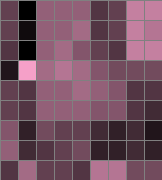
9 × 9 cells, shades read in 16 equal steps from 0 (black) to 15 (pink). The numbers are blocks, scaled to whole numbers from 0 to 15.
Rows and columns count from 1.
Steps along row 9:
up down same down up same down same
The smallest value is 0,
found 2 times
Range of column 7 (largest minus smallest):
8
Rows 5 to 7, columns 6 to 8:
9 8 5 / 8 8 5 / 4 3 4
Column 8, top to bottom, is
12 12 12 7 5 5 4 4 7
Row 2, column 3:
9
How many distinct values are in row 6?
5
